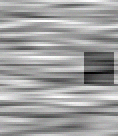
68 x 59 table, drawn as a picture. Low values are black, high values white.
Streaks run across, left to right. The ninth with the lowest average is the middle right. An odd patch, lower than its surroundings, sits in the middle right. Neither half mirrors the other.
